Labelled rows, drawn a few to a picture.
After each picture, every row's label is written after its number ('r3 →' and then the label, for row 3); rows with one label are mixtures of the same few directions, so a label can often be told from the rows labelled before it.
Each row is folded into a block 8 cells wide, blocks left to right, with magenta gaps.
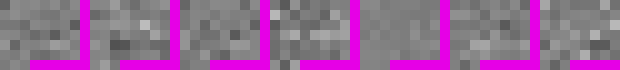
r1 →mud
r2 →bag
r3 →mud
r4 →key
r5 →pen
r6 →bag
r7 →mud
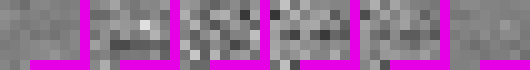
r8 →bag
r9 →bag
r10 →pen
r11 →key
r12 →key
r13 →bag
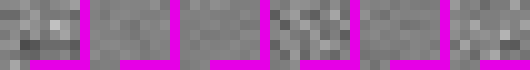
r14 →bag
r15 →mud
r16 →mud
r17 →pen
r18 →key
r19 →mud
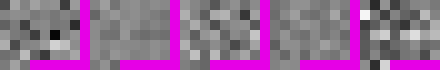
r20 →mud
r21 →key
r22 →pen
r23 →pen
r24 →key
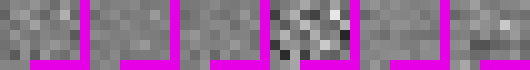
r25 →pen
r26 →pen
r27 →pen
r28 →pen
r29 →key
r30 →bag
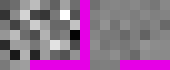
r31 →pen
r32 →mud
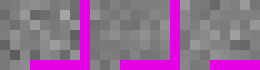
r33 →pen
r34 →key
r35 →mud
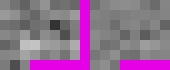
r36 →bag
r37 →mud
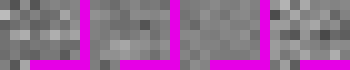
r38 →key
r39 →bag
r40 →pen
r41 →key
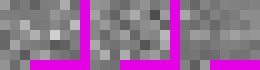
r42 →mud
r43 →pen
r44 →key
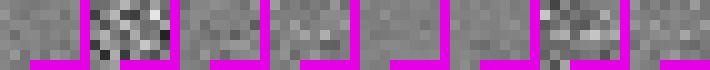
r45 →pen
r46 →pen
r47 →mud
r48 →mud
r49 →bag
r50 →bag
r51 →key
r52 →mud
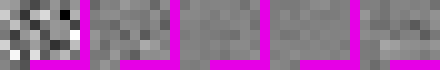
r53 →pen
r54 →mud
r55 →mud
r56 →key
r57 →bag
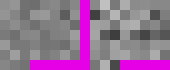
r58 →pen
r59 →key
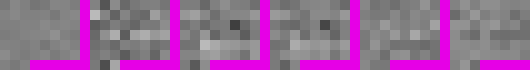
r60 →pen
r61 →key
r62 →bag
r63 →bag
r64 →mud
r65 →key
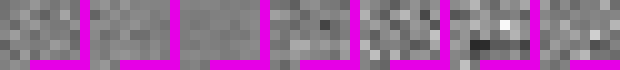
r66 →pen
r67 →key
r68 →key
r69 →bag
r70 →pen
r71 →bag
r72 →mud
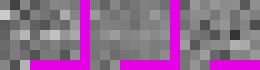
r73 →key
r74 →key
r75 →mud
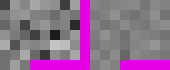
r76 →mud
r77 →pen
